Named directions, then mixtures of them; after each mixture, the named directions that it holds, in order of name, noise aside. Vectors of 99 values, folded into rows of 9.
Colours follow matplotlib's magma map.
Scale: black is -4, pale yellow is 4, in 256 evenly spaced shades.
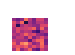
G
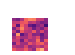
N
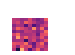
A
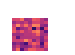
A, G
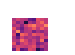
A, G, N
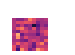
A, N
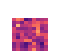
A, G, N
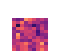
A, G, N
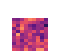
N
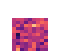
A, N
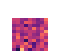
A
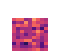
A, G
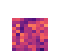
N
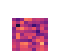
A, G, N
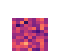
G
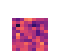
A, G, N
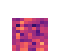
A, G, N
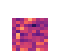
A, N
